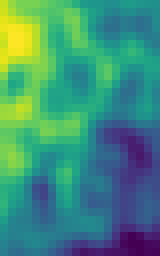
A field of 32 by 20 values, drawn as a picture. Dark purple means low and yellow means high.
Grain: blotchy. Stripes: none. Slope: up to the top left. Ninth with the lowest average: bottom right. Mirror symmetry: none. Ninth with the highest average: top left. Lone odd cells: none.
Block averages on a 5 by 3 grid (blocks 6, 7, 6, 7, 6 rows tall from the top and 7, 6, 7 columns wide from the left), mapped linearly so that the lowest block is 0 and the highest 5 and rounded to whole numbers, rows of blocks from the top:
5 4 2 / 4 3 3 / 4 3 1 / 3 2 1 / 2 1 0
